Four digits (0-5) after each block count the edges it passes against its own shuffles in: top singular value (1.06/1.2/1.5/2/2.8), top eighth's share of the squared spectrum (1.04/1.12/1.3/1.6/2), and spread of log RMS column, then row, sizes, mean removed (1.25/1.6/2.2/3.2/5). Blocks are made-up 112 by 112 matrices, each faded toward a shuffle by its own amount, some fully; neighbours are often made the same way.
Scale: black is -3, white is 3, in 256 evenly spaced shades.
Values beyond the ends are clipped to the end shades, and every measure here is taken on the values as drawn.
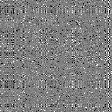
5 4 3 3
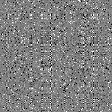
5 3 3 2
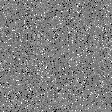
3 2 0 0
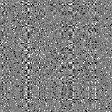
5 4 3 2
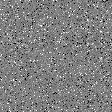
3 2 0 0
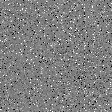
2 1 0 0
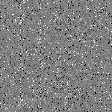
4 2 1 0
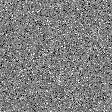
2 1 0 0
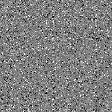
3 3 2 1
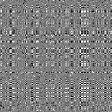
5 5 4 4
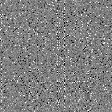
4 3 2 1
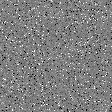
0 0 0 0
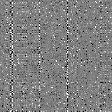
5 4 3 2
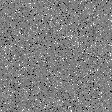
2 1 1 0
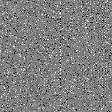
4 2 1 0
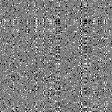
5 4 3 2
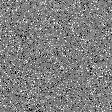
0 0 0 0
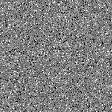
3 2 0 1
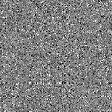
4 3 2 2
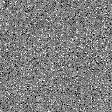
3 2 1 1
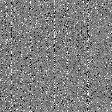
2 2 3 0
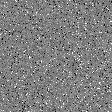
0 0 0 0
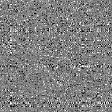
4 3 2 3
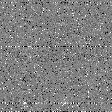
4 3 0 2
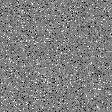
2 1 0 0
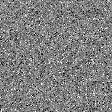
3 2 0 0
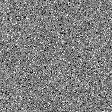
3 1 0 0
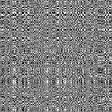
5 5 4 4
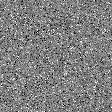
0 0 0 0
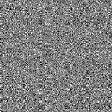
4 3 2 2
